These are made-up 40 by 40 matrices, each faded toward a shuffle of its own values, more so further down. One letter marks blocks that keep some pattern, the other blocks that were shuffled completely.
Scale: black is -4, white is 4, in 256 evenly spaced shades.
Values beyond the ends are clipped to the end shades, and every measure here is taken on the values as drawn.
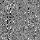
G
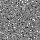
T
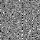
G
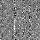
G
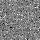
T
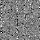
G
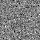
T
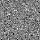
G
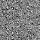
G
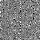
G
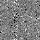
G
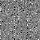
G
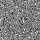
T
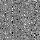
G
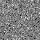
T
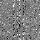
G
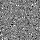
T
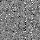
G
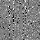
G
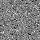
T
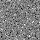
T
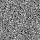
T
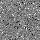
T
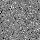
T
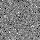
T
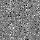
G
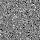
T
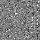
G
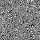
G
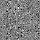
G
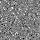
T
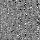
G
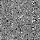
G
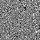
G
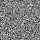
T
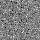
T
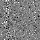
G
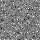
T
